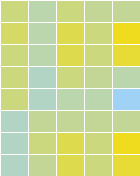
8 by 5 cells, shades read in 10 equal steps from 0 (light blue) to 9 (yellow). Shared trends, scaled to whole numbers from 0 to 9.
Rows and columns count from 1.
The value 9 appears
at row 2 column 5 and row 7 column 5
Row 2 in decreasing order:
9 7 6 5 3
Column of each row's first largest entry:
1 5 5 1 1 2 5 5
